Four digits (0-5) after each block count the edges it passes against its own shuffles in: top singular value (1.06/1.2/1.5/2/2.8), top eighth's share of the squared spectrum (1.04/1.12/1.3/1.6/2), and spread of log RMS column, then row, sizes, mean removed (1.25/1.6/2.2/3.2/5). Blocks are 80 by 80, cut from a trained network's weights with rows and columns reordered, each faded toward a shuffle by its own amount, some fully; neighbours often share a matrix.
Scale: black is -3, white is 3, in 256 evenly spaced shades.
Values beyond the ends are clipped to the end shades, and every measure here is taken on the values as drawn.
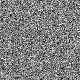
1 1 0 0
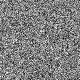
0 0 0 0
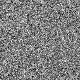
0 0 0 0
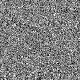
2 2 0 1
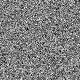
0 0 0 0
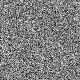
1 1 0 0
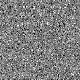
3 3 1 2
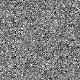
2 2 1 0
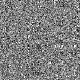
3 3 2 1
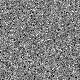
0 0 0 0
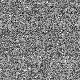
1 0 0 0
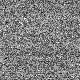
1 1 0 0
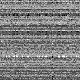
5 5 2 3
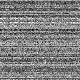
5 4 1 3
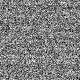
2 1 0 0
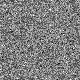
0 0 0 0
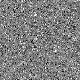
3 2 1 1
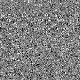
3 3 0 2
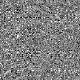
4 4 2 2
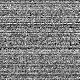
4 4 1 2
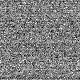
2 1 0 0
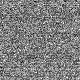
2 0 0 0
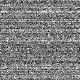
4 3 1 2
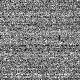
3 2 0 1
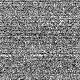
3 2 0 1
